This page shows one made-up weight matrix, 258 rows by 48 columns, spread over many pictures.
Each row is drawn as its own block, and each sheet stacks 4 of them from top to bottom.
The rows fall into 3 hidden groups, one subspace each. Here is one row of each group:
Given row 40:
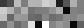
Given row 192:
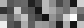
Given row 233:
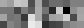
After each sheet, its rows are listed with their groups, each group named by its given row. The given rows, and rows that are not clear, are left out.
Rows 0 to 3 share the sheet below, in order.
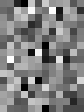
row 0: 233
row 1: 40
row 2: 192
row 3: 40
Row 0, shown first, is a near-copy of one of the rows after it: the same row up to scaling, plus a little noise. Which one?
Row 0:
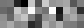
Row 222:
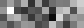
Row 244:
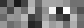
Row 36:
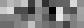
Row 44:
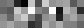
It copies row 44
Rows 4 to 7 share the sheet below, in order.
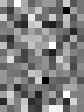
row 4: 233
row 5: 233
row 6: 40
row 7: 233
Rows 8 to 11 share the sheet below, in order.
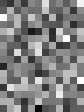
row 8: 40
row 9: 40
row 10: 192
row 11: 192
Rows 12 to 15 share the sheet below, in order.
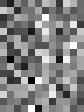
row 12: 192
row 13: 192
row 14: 192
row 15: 40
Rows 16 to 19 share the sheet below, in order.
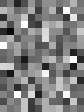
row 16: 233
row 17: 40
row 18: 192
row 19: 233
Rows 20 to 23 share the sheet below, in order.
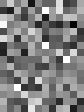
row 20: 192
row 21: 192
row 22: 192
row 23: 40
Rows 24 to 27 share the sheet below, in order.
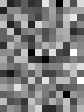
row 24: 192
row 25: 40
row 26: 40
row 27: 233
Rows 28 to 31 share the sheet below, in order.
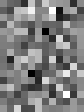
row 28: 233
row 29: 233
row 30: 40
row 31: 40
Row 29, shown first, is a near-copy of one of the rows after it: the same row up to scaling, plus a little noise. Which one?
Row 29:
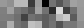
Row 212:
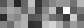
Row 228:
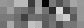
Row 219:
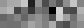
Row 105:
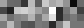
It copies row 228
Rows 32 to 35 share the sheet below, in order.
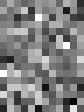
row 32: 40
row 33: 233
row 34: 40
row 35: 192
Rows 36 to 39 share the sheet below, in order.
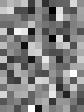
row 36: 233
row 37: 233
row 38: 192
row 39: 40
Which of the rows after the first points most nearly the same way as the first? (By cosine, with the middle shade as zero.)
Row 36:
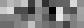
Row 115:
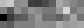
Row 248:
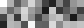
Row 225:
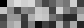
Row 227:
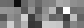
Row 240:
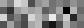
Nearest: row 225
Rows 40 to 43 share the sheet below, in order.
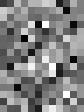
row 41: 40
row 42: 233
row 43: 233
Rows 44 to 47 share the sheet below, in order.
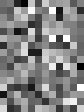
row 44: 233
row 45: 233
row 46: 233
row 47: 192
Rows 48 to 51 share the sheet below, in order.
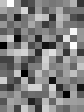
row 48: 40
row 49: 233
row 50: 192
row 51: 40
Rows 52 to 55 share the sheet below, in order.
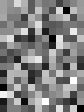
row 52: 233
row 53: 233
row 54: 40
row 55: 192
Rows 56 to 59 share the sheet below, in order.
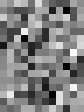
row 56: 233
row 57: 40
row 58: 40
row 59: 233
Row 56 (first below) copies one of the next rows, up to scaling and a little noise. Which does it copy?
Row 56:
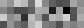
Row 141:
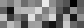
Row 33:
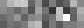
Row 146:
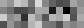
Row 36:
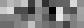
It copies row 146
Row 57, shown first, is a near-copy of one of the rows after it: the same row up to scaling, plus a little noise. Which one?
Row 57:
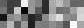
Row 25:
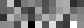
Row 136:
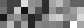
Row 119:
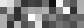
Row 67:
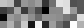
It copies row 136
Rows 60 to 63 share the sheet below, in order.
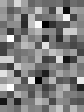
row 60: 233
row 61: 192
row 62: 192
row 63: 40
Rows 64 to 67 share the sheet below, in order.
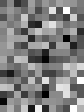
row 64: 233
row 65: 40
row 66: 40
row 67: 40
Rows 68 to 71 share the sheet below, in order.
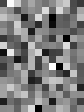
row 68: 192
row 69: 233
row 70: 233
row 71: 40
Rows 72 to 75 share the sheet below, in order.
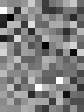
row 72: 192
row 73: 192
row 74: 40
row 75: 40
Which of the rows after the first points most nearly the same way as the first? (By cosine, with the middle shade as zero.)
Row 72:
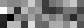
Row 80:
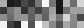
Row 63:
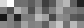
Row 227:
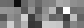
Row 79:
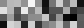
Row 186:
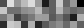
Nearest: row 79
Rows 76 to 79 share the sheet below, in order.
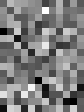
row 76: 192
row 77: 192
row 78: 233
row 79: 192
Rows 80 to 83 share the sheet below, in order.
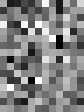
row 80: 192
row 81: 233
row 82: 192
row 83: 40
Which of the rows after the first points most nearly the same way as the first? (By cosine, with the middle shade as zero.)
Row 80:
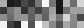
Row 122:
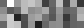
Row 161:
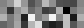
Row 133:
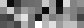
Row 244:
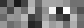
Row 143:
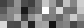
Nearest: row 133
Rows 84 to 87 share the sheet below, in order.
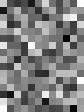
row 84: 192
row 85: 233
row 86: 192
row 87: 192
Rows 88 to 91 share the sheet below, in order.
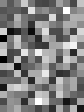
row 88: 40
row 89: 192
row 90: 192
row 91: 192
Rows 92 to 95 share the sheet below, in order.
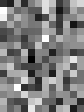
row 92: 40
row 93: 192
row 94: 233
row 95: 40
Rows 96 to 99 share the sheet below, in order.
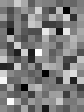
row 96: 233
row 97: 192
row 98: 192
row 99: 40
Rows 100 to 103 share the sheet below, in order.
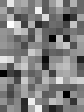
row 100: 192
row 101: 233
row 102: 40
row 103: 233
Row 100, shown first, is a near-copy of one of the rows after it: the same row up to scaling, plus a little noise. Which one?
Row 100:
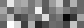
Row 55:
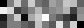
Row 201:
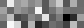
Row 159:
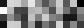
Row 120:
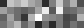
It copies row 201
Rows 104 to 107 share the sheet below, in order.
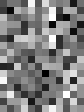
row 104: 233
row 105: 233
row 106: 192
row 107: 233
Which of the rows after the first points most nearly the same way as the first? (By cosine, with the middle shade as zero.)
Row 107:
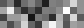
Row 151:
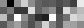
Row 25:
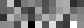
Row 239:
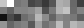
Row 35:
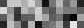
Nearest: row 25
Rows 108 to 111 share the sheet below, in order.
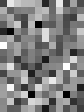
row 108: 192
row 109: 40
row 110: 233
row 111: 40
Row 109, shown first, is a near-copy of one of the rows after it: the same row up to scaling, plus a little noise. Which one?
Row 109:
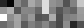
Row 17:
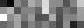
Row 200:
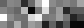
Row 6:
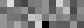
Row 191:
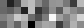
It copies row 17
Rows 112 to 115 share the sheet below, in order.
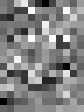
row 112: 40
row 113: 233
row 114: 233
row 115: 40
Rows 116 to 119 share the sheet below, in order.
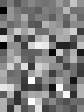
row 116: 233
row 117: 192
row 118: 40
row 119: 40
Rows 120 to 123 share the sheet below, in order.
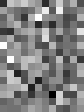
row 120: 192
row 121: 40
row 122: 192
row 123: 233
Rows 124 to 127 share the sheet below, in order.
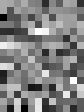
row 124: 40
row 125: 40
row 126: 192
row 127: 40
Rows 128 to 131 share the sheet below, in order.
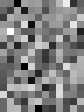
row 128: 40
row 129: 40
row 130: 40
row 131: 192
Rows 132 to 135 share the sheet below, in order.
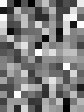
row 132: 192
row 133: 192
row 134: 233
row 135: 40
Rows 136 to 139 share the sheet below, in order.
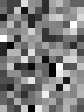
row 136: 40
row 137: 192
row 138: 233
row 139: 192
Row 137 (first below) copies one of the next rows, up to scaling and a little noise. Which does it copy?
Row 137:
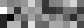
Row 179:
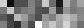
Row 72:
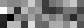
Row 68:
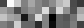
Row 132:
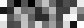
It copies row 72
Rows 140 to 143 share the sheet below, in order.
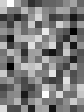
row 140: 40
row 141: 233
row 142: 233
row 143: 192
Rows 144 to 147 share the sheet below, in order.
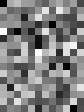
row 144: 192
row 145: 192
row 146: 233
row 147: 40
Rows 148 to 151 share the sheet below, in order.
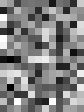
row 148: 192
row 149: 40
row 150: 40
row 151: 40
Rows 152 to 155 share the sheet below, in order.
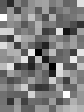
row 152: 40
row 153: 192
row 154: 233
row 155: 40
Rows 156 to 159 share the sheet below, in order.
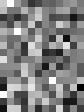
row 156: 40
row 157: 233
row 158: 192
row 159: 192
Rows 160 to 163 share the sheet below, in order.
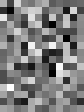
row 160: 233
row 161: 233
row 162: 233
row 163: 40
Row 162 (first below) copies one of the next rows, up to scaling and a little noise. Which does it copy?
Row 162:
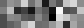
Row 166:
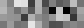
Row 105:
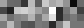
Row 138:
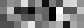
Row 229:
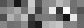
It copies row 138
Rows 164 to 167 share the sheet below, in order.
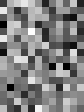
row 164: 192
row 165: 192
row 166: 233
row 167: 192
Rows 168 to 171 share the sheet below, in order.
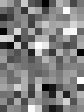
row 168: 40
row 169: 192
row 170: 192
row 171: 233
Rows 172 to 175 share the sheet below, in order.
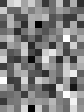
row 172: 192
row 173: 233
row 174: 192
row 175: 40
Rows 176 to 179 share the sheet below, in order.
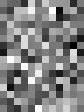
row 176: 233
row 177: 192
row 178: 40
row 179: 192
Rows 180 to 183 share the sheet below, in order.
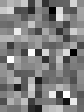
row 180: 233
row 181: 40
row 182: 192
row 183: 233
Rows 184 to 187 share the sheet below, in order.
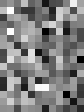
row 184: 233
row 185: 192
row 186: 192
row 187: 40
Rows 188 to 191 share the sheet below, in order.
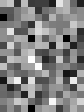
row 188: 40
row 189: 40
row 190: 192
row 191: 40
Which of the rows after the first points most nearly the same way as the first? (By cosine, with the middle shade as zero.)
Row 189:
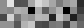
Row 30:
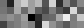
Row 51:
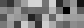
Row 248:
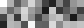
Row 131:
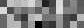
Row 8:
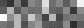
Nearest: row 51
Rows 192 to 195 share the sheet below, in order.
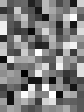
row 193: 192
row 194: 192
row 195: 233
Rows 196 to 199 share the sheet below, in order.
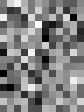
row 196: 233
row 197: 192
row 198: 40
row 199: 40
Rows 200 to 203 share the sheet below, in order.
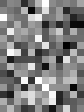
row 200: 40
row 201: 192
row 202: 192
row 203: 233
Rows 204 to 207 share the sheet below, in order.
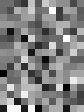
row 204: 233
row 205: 40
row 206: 40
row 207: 192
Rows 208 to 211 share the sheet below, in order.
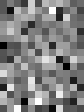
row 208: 233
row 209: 40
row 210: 40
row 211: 192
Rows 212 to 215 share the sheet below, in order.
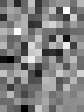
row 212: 233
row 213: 233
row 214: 40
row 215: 192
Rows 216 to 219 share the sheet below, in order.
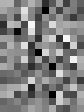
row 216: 192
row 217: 233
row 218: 233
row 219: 233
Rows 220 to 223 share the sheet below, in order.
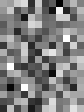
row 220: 233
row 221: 233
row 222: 233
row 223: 40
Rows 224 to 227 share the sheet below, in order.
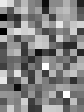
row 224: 40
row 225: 192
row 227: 233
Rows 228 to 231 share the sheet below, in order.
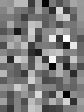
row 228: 233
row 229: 233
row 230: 233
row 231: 233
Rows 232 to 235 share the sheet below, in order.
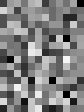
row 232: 192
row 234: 192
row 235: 233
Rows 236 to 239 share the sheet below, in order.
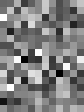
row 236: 40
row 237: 192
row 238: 40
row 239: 40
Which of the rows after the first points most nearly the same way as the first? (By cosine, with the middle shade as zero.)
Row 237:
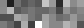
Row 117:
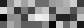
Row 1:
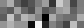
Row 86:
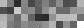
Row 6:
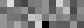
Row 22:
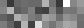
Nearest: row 22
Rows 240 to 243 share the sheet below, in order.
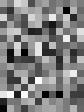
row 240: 233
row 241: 40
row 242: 192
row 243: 192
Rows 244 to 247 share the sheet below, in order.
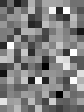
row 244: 233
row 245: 40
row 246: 40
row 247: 40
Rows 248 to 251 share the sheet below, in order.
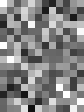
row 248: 192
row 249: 40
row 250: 40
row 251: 40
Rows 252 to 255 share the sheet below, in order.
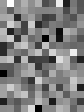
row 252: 192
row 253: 192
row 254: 40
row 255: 40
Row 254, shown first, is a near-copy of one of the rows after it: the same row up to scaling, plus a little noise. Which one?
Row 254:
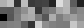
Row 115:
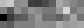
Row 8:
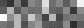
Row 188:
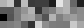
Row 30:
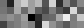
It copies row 188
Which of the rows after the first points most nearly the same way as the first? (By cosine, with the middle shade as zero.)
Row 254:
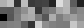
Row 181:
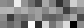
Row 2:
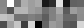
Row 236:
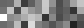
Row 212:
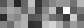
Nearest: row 212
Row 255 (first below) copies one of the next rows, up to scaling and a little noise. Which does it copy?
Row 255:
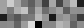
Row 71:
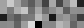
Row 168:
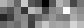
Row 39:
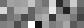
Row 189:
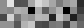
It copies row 71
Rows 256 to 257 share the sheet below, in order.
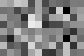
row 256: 233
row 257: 233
